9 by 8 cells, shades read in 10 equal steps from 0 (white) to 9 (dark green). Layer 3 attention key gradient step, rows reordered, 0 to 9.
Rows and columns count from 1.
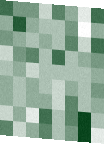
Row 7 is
4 3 4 4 2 6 3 4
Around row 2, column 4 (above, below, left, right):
2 4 4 3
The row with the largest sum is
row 1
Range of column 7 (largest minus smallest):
9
